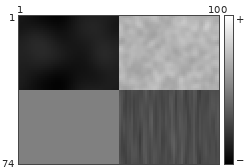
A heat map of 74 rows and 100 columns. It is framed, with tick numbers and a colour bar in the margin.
It is made of 2 by 2 panels. Panel 1,1: very low, smooth, faint in contrast. Panel 1,2: high, blotchy, faint in contrast. Panel 2,1: middling, flat. Panel 2,2: low, streaked downward, faint in contrast.
